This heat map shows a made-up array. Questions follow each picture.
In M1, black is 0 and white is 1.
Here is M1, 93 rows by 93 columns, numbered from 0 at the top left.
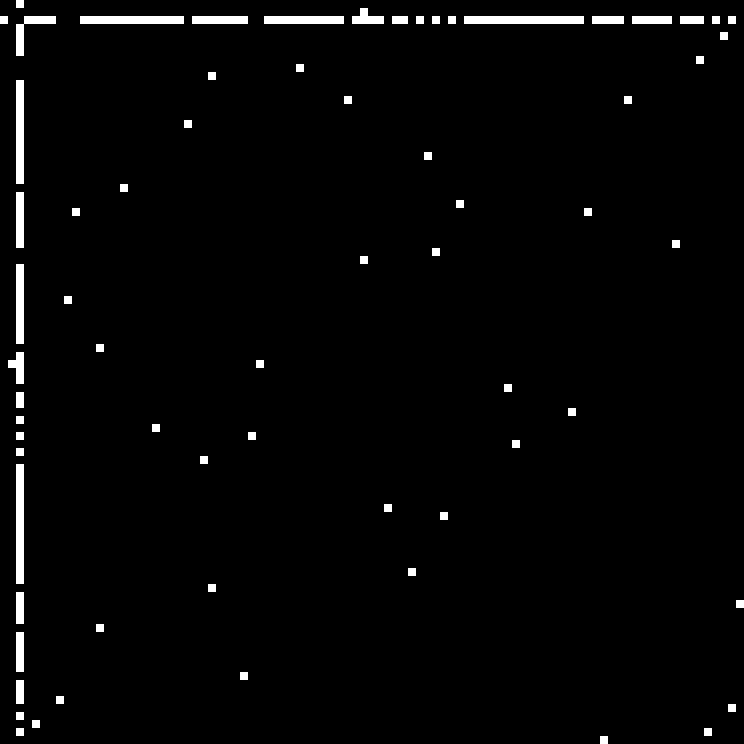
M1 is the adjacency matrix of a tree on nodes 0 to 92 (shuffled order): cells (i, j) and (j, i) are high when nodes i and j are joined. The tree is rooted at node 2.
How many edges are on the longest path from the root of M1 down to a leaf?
2
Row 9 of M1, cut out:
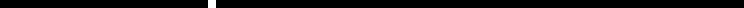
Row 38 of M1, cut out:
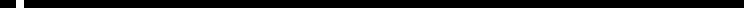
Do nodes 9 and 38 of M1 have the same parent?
no
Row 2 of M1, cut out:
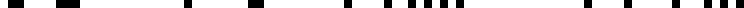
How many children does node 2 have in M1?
73
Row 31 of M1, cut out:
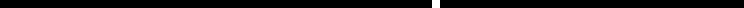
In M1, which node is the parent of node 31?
54
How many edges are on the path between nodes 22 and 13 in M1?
2
